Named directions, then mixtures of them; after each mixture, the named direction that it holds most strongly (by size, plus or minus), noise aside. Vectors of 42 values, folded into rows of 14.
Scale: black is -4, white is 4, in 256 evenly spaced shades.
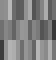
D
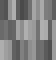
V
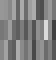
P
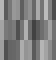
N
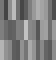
V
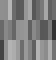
D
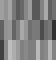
D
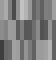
V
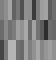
D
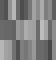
V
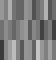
D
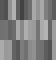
V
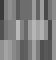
N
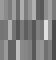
P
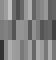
D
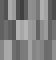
V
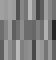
P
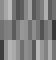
D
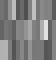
V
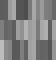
V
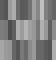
V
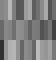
D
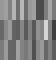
P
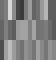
D
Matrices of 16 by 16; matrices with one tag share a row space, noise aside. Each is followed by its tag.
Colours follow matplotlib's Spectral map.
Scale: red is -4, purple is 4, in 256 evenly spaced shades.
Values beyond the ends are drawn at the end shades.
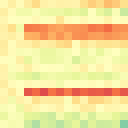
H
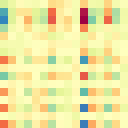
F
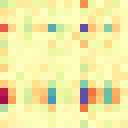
F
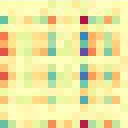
F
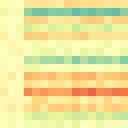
H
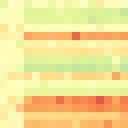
H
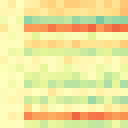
H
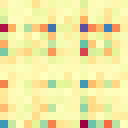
F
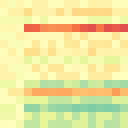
H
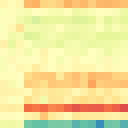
H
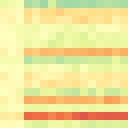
H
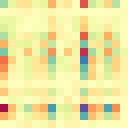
F
